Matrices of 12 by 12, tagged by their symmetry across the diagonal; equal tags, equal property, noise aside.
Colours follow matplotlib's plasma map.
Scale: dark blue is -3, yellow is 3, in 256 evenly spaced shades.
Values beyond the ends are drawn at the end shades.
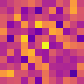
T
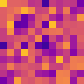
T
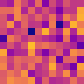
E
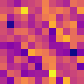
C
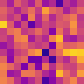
E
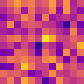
C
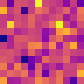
C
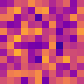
E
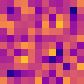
T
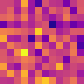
C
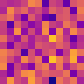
E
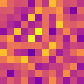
T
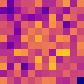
T
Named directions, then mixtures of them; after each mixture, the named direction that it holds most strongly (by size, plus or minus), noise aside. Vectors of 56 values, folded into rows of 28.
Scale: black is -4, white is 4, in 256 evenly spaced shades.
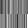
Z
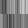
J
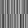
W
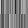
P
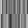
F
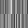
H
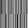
Z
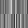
H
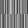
W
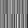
H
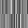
H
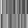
F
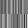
Z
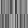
H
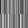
W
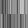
J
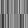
W
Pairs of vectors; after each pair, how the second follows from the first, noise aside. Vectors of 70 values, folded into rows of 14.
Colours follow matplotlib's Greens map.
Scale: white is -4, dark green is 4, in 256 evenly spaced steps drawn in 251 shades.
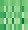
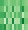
copied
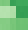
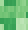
wrapped around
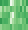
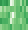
copied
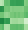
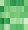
copied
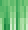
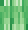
wrapped around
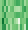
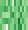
wrapped around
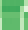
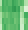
copied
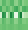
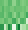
wrapped around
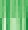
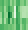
wrapped around
